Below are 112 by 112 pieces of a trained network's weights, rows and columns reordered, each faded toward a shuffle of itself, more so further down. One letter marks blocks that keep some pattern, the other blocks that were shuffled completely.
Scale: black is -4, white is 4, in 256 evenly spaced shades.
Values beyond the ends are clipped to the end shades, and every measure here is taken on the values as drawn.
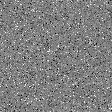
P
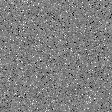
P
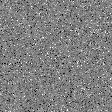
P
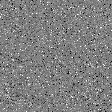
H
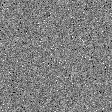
P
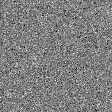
P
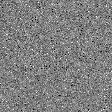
H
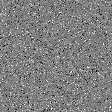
H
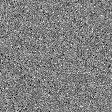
P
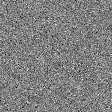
P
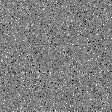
H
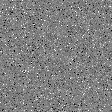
P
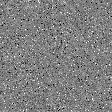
P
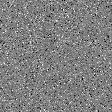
P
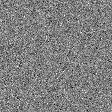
P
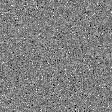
H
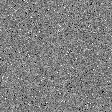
P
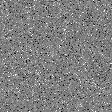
P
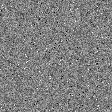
H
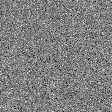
P
